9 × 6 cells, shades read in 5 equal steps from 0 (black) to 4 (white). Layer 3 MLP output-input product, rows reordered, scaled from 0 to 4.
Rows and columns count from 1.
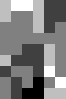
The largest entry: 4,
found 4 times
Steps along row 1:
up same down down same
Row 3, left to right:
2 2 2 3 1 2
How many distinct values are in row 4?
1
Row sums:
16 12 12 12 11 11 12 11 9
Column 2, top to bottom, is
4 2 2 2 2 1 2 1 1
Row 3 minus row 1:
-1 -2 -2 0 0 1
